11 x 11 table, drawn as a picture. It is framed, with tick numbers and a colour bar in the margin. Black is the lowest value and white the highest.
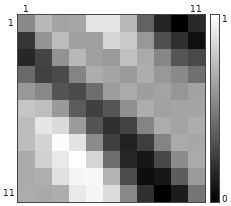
Calmest part: middle right. Mirror symmetry: none. Roughest part: bottom middle. Grain: diagonal, down to the right. Ninth with the highest average: bottom left.
